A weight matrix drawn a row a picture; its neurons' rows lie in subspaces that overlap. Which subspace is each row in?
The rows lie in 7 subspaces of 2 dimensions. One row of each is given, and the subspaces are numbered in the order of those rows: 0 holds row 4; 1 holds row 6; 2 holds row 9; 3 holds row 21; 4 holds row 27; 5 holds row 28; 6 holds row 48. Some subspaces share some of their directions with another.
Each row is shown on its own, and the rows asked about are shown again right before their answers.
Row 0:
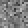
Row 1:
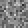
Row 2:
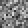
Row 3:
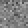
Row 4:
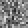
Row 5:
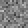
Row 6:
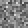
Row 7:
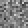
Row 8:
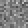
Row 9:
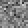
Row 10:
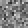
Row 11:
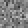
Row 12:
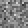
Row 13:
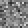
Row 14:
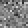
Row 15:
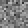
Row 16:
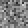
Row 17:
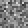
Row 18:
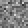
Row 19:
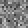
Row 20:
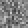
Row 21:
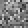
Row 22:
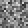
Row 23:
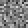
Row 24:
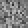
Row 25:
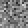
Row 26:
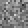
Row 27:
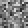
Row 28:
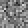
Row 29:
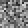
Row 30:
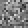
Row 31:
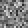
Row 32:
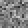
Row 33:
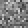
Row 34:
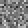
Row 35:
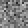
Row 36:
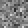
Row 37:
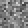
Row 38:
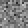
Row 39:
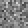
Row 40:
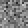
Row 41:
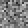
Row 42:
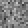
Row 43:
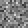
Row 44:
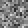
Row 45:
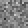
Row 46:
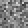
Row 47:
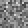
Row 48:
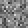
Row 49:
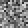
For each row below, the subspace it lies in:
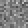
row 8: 6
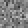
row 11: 2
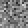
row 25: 1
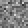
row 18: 2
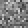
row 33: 3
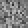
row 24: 0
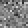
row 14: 5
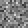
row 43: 4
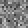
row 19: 6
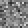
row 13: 3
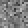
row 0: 4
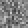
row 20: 0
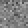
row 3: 5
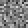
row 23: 6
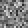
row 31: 5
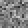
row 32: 2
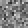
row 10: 1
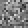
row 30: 3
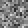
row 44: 4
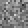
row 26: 3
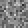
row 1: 5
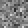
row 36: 4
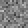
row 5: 4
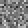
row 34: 6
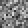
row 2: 1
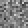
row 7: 6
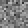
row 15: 1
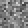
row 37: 4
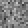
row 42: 0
